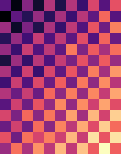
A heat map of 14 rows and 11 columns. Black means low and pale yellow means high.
Grain: checkered. Slope: up to the bottom right. Ninth with the lowest average: top left. Average level on the scale: 50%. Ninth with the highest average: bottom right. Odd rows or columns: none.
